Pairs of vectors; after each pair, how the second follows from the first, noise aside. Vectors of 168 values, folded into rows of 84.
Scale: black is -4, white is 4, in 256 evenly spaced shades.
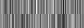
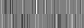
partly zeroed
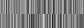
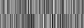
sign-scrambled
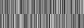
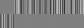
partly zeroed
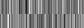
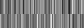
wrapped around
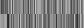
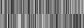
sign-scrambled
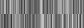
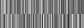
sign-scrambled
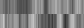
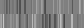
partly zeroed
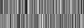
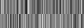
sign-scrambled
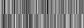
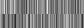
sign-scrambled
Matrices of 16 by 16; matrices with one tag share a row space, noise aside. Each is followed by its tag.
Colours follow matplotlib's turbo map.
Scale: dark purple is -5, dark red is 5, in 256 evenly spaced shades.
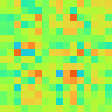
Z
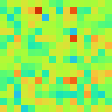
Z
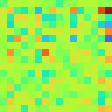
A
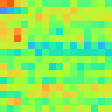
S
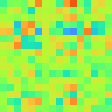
Z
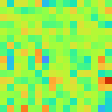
A
